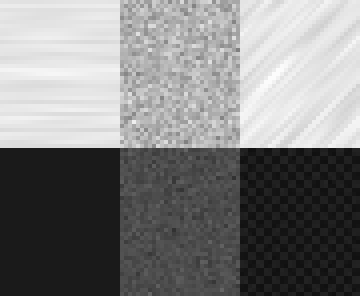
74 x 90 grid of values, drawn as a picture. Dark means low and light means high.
It is made of 2 by 3 panels. Panel 1,1: very high, streaked across, faint in contrast. Panel 1,2: high, fine-grained. Panel 1,3: very high, slanting up to the right, faint in contrast. Panel 2,1: very low, flat. Panel 2,2: low, fine-grained, faint in contrast. Panel 2,3: very low, checkered, faint in contrast.
